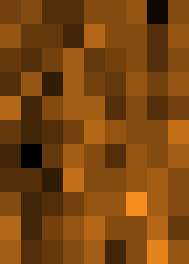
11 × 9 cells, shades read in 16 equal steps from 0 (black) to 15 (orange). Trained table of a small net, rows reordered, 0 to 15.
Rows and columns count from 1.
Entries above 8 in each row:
1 3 1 4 3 3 3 3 4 4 4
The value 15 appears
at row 9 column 7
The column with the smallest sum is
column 2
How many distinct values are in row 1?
5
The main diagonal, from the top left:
7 6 7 10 10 9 9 10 8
